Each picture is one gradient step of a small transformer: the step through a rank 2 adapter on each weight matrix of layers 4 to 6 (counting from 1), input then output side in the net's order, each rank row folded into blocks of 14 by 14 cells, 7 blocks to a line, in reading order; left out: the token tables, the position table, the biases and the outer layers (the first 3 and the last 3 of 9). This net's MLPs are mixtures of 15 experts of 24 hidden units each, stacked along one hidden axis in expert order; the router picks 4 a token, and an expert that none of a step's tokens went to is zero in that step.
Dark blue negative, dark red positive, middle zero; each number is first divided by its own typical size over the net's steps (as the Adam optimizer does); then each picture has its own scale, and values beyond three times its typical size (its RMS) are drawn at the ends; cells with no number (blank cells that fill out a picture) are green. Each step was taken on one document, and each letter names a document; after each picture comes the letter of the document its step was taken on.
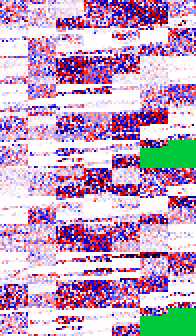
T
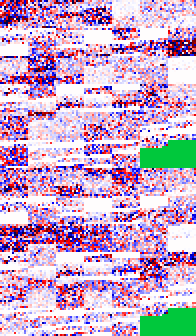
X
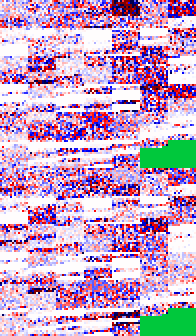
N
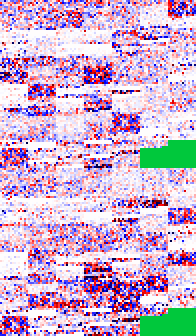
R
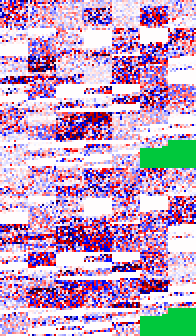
X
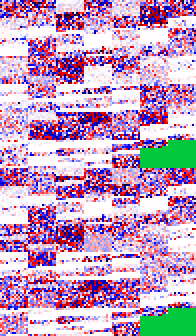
T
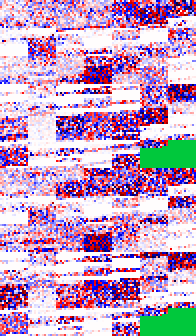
T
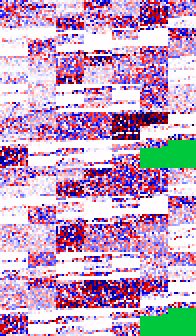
T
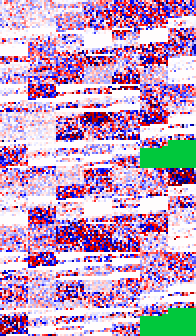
T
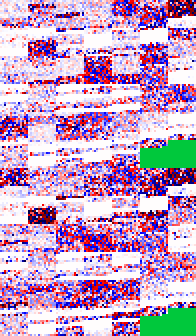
N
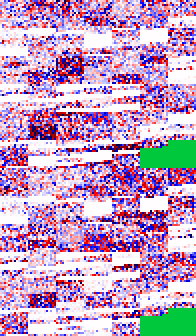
N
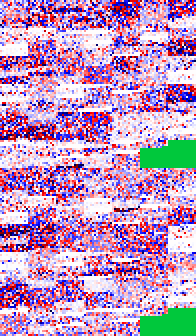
X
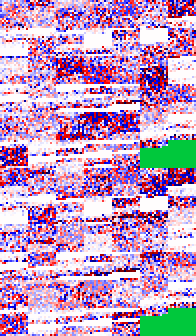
N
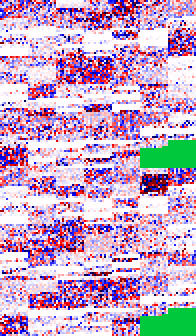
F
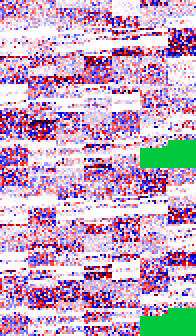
F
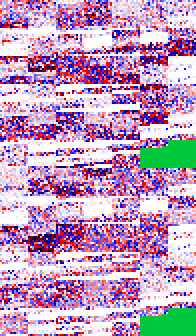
T
